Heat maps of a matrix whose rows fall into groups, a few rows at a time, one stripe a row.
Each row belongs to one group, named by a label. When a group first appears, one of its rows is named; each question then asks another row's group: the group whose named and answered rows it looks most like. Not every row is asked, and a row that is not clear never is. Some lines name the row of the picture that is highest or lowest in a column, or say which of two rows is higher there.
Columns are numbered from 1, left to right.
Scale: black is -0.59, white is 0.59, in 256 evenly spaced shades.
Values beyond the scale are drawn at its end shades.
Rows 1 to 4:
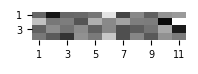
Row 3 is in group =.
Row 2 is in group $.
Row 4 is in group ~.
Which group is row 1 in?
~
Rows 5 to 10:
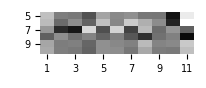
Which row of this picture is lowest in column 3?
7
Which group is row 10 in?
$
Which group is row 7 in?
~
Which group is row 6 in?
$
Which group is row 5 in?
$
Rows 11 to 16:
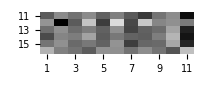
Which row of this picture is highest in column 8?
12
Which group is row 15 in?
=
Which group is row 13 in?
=
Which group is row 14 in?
=
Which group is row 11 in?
=
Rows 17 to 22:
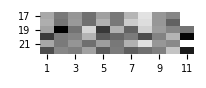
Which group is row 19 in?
~
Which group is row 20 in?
=
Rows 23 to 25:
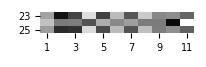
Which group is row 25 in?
~
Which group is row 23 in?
~
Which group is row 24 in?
$
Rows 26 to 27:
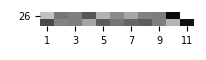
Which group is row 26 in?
$
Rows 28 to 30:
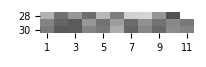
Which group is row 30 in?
~
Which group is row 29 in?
~
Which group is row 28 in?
$
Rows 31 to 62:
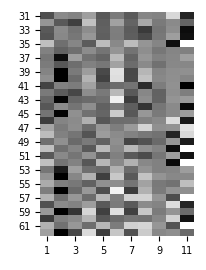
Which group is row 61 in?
$
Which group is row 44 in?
=
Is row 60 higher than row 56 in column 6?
No
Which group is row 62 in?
~
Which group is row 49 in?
=
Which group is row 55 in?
$
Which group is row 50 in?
$
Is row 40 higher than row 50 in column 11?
No
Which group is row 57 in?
$
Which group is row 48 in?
$
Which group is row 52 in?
$
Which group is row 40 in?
~
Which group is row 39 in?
~
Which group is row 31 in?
=
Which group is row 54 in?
~
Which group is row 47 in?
$
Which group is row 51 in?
=
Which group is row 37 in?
~
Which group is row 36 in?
~
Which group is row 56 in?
~
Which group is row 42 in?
~
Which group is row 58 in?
=
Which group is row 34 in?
=
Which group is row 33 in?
=
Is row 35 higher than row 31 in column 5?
Yes
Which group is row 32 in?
~
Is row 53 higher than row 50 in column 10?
Yes
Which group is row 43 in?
~
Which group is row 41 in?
=
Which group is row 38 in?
~
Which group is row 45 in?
~
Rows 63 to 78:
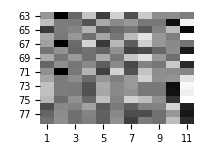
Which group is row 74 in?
$
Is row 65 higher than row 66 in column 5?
No
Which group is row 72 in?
$
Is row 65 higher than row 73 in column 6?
No
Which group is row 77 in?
=
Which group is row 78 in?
=
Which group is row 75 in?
$
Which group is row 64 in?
$
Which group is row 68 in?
=
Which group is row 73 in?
$
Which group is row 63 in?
~
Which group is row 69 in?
$
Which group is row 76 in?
=
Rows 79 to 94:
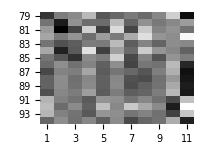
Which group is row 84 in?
~
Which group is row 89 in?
=
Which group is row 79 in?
=
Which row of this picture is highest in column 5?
92
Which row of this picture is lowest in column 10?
92
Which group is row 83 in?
~
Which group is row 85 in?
~
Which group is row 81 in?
~
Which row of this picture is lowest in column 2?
81
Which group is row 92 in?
$
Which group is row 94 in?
=
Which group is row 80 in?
~
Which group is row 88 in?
=
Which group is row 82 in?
$
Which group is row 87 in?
=
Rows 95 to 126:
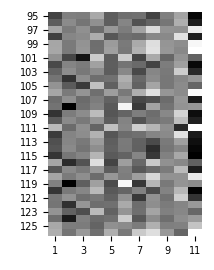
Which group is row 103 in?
=
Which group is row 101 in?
~
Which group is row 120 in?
=
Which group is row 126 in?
$
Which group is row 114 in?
=
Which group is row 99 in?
$
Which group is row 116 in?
~
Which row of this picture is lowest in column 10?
111
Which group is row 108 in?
~
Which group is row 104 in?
~
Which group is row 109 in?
=
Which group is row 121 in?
=
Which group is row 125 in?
$
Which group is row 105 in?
~
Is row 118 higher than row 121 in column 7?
Yes
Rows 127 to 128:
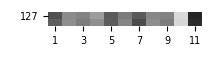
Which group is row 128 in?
=
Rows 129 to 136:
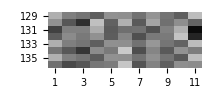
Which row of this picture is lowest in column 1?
131
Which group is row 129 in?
$
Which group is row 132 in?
=
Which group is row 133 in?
$
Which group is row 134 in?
~
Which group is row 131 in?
=
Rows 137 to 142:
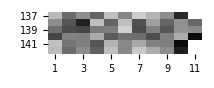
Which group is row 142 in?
$
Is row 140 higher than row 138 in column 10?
Yes
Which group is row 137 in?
$
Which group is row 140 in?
=
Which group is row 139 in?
~
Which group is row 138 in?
~
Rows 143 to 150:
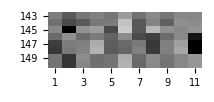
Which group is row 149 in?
~
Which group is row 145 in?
~
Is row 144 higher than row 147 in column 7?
No
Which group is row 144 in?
~
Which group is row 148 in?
=
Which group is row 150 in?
~
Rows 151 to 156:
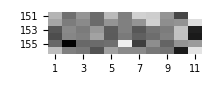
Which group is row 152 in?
$
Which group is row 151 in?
$
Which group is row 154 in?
=
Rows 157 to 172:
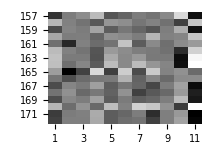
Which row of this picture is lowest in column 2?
165
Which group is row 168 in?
=
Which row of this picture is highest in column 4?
165
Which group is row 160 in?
$
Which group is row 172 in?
=
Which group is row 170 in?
$
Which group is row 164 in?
$
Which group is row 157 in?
=
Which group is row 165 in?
~
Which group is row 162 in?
$
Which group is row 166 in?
~
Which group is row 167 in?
=
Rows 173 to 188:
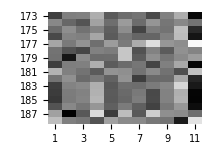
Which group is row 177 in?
$
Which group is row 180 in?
=
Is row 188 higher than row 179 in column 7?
Yes
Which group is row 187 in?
~
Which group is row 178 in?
~
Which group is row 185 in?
=
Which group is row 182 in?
=
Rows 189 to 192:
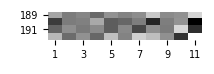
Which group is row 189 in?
$
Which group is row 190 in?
=
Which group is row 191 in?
=
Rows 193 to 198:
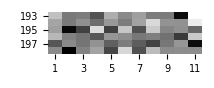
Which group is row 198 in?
~
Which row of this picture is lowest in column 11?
197
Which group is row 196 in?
$
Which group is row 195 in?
~
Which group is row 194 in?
$
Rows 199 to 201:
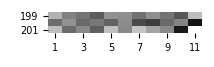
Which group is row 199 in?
$
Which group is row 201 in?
$
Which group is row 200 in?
=
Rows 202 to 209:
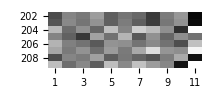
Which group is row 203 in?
=
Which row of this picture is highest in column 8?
207
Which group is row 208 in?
=
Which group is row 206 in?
$
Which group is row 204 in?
$
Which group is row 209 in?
$
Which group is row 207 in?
$
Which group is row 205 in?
~
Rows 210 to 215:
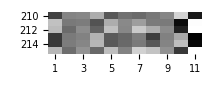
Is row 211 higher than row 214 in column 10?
No
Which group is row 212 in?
$
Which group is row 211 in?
$
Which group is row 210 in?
=
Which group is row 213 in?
=
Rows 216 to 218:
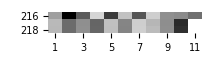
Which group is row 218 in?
$
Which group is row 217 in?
$
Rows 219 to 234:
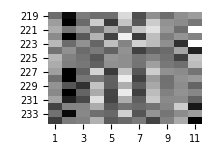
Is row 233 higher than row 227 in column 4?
No
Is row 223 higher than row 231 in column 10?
No
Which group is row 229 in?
~
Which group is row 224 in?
=
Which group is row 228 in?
~
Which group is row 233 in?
~
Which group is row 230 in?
~
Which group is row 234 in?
=
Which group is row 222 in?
~
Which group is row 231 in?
~
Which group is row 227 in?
~
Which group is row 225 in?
$
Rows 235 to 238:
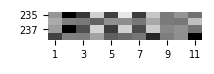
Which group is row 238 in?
=
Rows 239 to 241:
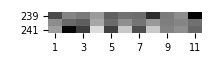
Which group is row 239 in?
=
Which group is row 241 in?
~
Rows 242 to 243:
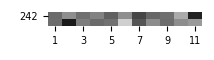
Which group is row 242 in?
=
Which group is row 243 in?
~
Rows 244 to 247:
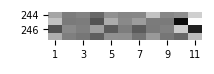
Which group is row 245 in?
$
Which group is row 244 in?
$
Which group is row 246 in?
=
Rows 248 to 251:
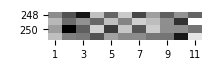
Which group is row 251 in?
$
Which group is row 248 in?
~
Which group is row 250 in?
~
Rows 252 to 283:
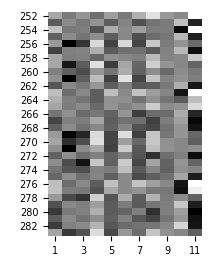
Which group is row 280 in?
=
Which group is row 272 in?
=
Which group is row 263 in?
$
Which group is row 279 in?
=
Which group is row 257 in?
=
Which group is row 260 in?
~
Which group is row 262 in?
=
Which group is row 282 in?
=
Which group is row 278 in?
~
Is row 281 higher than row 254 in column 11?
No
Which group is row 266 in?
=
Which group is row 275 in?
=
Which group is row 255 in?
=
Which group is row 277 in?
$
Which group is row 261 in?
~
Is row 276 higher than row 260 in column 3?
Yes
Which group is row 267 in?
=
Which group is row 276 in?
$
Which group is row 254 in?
$
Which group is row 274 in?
~
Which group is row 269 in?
~
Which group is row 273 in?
~
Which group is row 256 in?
~
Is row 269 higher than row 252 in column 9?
No
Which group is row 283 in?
~
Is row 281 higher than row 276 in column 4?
Yes
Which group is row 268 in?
=
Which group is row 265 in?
$
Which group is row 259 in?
~
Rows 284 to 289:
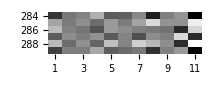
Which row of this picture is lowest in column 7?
287
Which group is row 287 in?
=
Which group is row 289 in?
=
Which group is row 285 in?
$
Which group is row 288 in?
$
